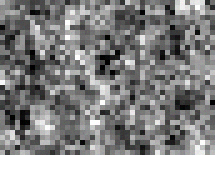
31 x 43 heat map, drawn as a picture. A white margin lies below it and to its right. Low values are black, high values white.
Slope: none. Seam: none. Mirror symmetry: none.
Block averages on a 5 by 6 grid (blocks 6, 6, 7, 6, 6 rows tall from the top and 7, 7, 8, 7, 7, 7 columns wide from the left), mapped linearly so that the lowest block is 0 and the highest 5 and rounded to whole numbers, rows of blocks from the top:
224124 / 043213 / 123234 / 034331 / 333125
